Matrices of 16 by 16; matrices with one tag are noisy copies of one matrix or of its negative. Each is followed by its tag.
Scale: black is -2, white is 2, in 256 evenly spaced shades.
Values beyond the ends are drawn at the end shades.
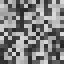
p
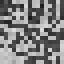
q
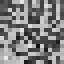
q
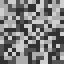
p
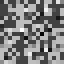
p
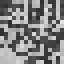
q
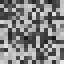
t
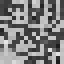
q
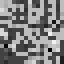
q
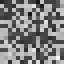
t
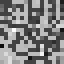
q
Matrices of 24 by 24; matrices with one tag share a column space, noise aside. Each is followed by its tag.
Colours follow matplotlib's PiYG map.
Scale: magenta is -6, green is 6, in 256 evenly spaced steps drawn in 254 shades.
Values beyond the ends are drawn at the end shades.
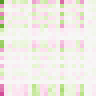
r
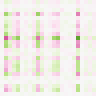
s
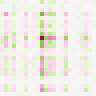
s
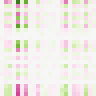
r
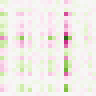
s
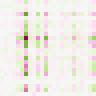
s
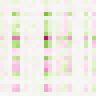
s
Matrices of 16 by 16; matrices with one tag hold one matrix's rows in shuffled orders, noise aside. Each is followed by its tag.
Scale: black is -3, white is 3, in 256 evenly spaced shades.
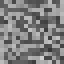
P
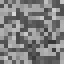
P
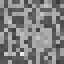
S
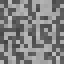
S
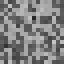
S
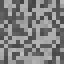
S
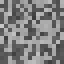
S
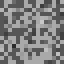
S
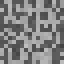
S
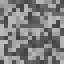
P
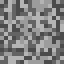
S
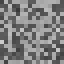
S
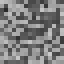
P
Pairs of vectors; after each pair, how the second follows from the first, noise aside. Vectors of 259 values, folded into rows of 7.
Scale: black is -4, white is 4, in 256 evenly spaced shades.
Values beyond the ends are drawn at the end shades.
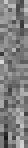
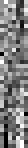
scaled up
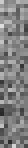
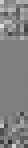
partly zeroed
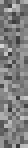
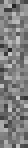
negated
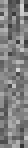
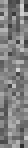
copied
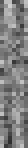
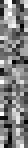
scaled up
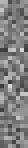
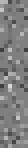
partly zeroed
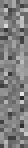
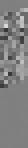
partly zeroed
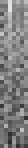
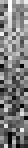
scaled up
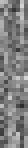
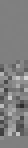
partly zeroed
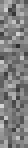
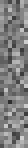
reversed
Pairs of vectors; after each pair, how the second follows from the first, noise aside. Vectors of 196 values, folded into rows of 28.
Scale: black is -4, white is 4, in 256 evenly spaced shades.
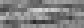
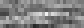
wrapped around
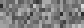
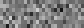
shuffled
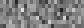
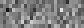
shuffled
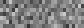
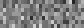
shuffled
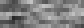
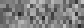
shuffled
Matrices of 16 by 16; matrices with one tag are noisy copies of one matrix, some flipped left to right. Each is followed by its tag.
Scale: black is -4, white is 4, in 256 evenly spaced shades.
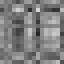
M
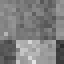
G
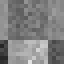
G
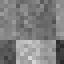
G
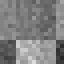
G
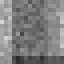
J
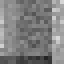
J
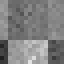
G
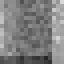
J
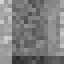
J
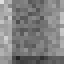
J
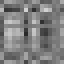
M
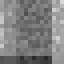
J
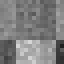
G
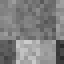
G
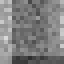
J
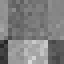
G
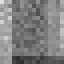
J
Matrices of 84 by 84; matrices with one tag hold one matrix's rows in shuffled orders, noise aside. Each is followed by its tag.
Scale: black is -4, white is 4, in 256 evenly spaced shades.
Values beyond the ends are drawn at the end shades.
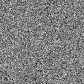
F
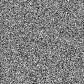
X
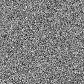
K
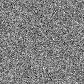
F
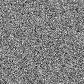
F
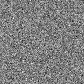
K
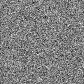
X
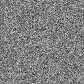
X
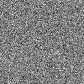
F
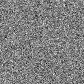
F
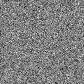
X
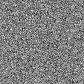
K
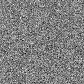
K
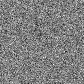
F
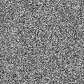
X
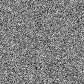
F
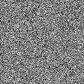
X
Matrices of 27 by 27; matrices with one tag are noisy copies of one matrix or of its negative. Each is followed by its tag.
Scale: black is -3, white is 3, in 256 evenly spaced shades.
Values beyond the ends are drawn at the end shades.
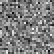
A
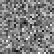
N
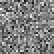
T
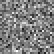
N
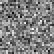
A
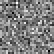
A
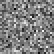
N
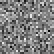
T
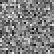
A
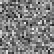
A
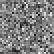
N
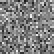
T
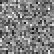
A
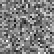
N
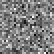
N
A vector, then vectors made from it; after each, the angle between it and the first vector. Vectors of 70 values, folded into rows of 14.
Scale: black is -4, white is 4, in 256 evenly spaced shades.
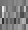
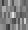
partly aligned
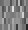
partly opposed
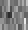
orthogonal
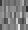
orthogonal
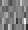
orthogonal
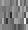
orthogonal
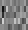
nearly opposite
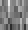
orthogonal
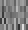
partly opposed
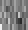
orthogonal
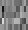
nearly opposite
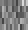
partly aligned
